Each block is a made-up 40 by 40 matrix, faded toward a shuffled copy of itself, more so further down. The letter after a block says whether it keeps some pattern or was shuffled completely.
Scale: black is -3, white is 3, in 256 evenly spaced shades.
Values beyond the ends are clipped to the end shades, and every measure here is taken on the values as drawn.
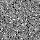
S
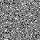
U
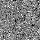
S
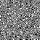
U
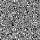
U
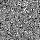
S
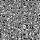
U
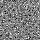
S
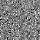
U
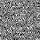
U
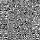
U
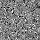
S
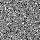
S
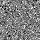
S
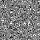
U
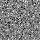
S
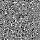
U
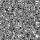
U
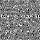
U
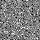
S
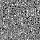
U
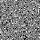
U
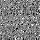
U
